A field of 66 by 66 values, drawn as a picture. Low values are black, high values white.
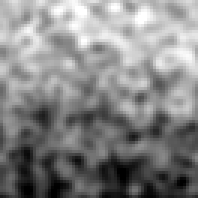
Lone odd cells: none. Stripes: none. Slope: up to the top. Grain: blotchy. Average level on the scale: 50%.
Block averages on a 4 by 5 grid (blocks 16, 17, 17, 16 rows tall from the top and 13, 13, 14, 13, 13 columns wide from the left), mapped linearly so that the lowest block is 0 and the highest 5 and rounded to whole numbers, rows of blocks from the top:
44554
43344
22122
00000
